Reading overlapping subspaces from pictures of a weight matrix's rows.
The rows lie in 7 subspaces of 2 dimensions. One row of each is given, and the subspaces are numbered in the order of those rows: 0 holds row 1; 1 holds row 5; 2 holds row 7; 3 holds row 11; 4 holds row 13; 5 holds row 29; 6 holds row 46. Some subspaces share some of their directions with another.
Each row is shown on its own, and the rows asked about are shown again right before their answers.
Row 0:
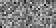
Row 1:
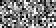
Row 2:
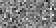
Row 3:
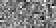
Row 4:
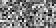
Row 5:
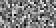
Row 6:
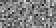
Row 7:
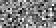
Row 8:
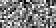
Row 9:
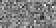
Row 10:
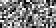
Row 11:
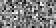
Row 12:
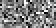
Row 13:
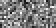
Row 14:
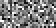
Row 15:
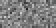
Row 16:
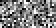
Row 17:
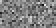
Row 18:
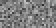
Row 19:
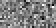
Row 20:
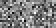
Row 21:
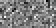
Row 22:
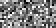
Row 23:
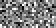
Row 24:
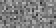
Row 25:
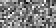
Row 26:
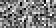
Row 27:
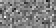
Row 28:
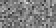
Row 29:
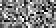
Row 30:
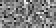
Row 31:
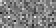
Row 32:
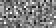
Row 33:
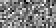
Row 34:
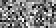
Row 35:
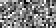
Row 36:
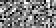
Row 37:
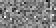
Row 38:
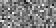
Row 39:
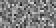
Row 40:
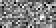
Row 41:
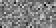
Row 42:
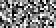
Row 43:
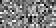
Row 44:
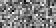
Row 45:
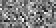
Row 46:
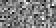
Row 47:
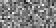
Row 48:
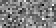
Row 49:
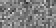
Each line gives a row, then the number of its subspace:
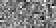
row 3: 6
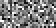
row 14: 1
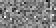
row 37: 2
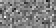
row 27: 2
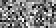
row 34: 5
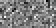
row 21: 2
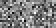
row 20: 5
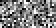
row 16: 0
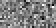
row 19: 6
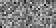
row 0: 6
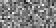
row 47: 1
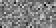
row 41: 6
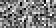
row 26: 1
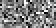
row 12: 5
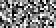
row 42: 1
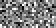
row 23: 4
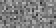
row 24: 3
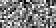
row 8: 4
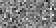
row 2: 2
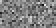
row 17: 0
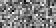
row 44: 3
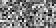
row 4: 5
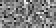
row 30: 5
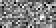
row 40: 6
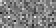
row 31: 0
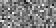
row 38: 1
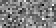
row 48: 2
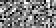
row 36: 2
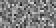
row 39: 1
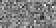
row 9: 6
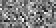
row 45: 5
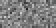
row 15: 4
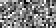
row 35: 0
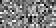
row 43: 0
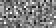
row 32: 3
